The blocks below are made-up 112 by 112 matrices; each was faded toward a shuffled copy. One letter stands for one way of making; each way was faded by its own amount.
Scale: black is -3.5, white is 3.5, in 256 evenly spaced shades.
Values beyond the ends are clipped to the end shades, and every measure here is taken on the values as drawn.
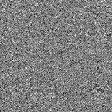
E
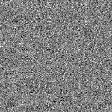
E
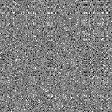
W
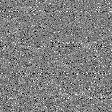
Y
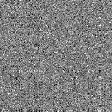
E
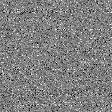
Y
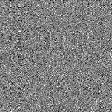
E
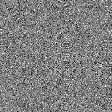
E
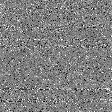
Y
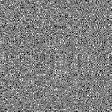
W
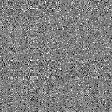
W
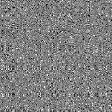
W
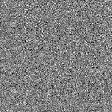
E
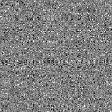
W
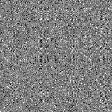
W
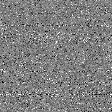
Y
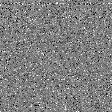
Y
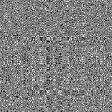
W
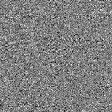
E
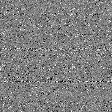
Y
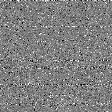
Y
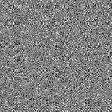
W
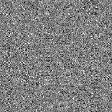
E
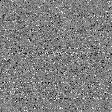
Y
